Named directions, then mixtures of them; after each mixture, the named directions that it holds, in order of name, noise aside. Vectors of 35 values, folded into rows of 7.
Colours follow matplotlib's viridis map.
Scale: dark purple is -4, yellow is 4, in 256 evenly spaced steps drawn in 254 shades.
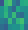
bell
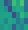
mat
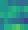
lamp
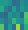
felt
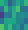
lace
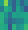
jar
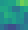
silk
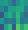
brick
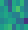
lace, lamp, mat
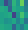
mat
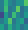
bell, lace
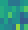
felt, lamp, silk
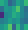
brick, lace
